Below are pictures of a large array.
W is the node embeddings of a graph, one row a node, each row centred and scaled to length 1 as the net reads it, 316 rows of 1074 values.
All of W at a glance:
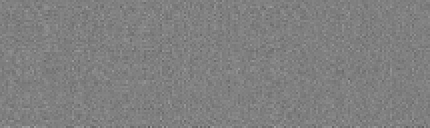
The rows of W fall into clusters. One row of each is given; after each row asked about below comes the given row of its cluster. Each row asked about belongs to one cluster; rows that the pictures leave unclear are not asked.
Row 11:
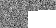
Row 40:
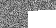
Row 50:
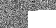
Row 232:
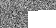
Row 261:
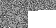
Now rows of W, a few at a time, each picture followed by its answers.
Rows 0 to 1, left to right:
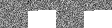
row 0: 40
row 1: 40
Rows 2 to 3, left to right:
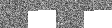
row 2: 50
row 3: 11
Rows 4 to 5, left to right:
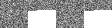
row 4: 50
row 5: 261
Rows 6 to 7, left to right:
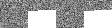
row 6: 11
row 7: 40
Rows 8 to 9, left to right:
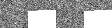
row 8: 261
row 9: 232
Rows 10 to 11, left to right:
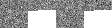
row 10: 50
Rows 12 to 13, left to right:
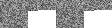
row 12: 11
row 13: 232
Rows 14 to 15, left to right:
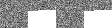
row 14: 40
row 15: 11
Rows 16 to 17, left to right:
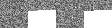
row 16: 50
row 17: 11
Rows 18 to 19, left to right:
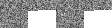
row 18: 11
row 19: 11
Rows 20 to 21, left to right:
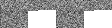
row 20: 232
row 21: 232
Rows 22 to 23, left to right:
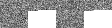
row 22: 11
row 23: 50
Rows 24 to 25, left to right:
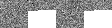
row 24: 232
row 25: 50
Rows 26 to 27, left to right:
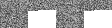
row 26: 232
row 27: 261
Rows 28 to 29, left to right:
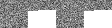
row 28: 40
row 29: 40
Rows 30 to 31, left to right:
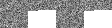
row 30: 40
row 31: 50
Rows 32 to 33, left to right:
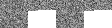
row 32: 50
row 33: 50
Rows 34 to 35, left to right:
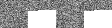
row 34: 40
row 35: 261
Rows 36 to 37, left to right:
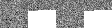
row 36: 261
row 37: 40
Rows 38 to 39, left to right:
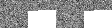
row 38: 40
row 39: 261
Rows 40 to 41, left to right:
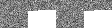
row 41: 40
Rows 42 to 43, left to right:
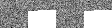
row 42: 232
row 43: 50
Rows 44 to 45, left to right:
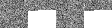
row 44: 50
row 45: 261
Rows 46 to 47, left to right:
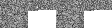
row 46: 261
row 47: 261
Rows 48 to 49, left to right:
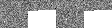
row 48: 40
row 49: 232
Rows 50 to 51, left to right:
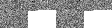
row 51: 50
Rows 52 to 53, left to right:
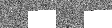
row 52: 11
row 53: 232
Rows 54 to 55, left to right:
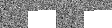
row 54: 11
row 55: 232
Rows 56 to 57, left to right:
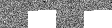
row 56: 40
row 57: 50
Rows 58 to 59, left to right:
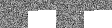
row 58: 40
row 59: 261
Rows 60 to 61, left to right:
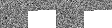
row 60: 232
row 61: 232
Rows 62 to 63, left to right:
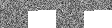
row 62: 232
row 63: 50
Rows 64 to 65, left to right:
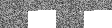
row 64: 50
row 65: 50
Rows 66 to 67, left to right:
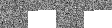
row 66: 50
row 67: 11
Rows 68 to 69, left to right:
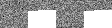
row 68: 50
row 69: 40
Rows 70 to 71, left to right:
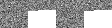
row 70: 40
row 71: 232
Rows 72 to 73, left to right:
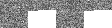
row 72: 11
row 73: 50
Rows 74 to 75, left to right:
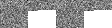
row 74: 232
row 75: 232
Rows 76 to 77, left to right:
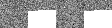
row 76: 50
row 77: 261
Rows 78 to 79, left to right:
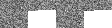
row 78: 50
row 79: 11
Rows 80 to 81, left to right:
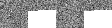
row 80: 11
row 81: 261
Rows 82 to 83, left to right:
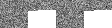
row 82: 50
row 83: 232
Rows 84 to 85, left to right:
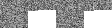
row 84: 261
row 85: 11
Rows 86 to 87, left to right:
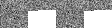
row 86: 232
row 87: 232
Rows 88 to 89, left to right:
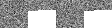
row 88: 50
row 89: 232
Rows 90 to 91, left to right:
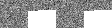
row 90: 11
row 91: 40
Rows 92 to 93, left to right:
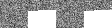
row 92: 11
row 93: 40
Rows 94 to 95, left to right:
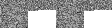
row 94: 261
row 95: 261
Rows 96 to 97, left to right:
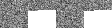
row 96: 261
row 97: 11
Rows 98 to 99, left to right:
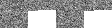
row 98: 50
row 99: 11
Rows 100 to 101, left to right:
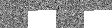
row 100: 50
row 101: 50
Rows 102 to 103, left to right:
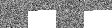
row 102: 232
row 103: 50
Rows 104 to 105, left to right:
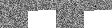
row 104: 11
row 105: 232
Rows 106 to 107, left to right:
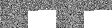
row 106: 261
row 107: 261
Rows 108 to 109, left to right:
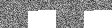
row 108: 40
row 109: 50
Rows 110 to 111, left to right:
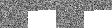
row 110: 11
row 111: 11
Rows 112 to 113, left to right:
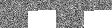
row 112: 40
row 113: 11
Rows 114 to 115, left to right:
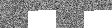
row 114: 50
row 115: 11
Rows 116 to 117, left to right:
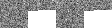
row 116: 11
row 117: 232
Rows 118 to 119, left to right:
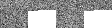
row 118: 232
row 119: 261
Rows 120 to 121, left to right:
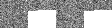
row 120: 50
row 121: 261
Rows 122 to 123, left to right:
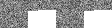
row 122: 40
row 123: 50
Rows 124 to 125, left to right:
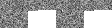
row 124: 50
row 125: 50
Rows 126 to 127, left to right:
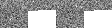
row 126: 232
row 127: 232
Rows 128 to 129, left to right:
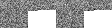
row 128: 232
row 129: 232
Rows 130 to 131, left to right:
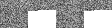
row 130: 232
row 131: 261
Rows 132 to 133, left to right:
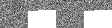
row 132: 50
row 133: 40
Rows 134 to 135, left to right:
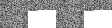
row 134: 261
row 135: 261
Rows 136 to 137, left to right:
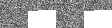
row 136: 11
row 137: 261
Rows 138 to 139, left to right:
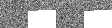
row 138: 50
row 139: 232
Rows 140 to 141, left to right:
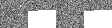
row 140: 232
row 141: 261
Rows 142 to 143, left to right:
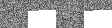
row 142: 40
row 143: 261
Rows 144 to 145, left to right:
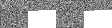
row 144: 232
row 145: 40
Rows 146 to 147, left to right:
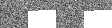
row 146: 232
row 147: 11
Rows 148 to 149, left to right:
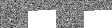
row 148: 232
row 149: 40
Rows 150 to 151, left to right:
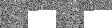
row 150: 261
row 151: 261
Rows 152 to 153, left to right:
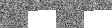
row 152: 11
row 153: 11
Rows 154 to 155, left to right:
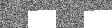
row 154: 261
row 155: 40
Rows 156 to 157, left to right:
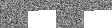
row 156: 232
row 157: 11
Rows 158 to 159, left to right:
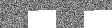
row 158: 261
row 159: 40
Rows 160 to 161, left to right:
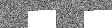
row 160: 40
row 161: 232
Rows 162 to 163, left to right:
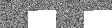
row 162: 261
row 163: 50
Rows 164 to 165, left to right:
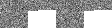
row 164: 50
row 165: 50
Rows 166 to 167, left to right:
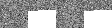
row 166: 11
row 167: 261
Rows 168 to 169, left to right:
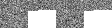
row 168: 261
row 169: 50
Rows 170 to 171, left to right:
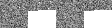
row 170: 11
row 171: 261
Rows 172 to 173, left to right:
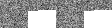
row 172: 11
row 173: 261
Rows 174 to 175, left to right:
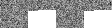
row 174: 261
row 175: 11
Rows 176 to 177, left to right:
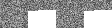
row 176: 261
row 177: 40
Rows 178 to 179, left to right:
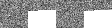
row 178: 11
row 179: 40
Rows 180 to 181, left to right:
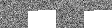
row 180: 40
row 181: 232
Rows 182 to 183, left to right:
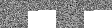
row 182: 40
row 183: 261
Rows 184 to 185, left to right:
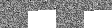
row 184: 40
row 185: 11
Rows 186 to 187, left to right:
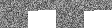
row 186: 40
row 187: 232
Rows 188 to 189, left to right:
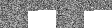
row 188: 261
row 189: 261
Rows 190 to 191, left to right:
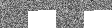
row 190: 232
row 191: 50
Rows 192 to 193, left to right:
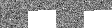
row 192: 232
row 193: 40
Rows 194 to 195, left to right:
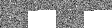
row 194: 261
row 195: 232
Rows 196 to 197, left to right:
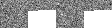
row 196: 232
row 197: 11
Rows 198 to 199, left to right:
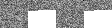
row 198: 261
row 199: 232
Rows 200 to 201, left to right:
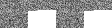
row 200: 50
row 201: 50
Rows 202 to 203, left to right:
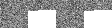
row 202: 261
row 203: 50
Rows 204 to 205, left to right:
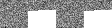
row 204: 40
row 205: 40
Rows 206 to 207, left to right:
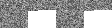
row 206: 11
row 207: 50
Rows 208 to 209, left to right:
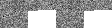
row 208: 50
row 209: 50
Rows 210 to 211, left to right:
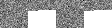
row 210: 40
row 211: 232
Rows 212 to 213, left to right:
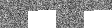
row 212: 11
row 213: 50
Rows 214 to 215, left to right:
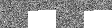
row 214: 40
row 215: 50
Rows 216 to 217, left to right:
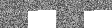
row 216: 50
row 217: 261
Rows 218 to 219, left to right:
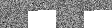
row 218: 232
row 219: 261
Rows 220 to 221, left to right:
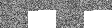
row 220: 261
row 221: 50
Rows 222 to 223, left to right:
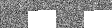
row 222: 232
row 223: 11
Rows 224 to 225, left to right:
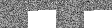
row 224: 40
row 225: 261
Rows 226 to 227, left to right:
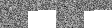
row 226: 11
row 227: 261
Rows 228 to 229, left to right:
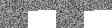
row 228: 50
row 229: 50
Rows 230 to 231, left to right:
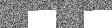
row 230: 40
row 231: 261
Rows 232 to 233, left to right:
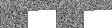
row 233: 232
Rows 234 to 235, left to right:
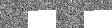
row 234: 50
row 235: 261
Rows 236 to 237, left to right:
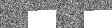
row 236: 232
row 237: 261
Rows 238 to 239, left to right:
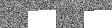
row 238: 40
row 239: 232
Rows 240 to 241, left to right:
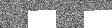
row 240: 261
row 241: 40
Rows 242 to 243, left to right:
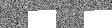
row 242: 232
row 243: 50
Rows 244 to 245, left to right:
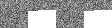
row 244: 232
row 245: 40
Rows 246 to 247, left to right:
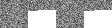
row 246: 261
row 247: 40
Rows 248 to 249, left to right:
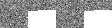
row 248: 11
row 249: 50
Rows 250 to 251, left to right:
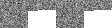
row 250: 11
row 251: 232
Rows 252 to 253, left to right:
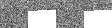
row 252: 232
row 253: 11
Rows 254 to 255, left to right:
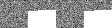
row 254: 40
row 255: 40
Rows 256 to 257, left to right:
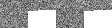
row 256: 40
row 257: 232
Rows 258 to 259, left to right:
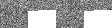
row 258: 232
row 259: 50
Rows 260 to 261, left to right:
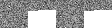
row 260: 40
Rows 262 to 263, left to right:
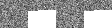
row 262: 11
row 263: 261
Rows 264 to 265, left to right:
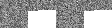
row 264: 11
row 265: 261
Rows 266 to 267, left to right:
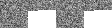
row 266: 11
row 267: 11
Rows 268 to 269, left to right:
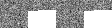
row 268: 11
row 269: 50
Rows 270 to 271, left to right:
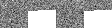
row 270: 232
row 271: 232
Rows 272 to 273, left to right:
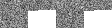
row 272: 261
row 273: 232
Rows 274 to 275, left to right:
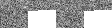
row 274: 232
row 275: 11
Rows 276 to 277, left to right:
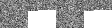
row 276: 11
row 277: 261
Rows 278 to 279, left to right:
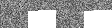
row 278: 232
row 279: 50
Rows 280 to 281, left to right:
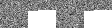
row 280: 40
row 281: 261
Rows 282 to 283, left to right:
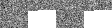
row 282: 261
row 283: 11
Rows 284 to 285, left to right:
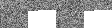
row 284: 232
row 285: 50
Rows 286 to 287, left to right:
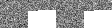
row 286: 40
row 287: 11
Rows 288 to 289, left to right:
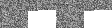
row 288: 11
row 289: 261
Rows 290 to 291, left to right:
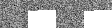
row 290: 261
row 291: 11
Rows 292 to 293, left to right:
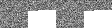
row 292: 40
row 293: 40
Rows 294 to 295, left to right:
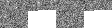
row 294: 11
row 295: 40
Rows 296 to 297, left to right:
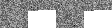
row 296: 261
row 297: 11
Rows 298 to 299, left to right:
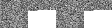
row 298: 261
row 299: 261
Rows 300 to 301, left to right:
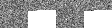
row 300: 50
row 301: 232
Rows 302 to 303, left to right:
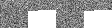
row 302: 232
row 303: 50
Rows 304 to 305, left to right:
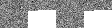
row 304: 50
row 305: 40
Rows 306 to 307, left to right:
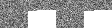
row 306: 50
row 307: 40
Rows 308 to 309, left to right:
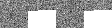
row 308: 11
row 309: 50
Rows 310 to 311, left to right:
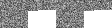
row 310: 11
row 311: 40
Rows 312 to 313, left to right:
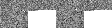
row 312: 261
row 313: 261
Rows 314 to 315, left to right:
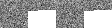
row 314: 11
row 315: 232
